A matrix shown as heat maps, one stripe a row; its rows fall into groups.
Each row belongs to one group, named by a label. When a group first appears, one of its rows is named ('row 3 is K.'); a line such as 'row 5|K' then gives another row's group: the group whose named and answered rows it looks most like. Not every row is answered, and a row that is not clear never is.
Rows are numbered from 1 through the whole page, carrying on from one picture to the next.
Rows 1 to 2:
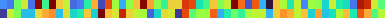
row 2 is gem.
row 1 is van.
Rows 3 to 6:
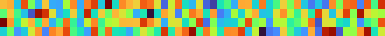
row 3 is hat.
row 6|van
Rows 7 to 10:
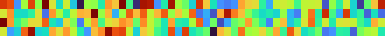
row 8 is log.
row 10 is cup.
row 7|hat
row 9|hat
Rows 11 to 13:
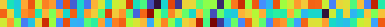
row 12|hat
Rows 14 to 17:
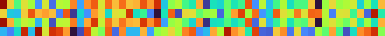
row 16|hat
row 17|van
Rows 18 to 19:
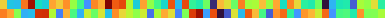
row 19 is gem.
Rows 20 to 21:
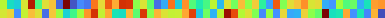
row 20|cup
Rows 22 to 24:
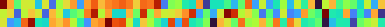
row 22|hat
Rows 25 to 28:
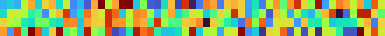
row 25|cup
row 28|van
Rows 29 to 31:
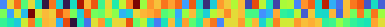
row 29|log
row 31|cup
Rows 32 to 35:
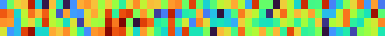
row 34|hat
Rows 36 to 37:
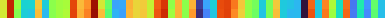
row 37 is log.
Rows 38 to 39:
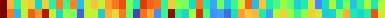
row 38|hat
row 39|hat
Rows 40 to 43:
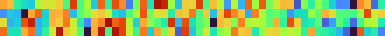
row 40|gem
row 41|van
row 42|cup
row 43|cup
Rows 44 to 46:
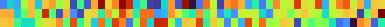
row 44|cup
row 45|hat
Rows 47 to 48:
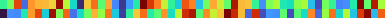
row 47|van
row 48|van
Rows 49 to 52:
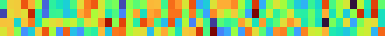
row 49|log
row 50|log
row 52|gem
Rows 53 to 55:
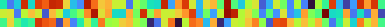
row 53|van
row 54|log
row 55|gem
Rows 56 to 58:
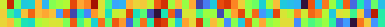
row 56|log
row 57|cup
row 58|gem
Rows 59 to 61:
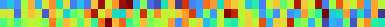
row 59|cup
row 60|log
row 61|gem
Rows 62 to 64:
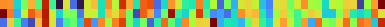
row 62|hat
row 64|gem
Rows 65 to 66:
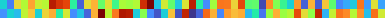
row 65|van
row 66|cup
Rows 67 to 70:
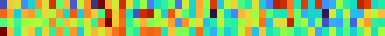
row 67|gem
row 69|gem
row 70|hat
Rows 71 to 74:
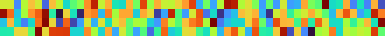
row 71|log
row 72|hat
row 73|gem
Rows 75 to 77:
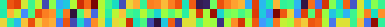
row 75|log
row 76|gem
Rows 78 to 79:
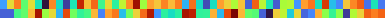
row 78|log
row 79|van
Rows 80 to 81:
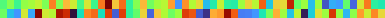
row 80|gem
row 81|van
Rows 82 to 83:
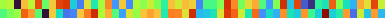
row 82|van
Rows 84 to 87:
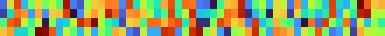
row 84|van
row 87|gem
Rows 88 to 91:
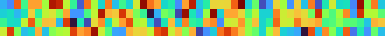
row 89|cup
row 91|log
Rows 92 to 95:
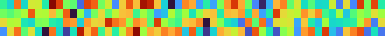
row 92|van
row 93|cup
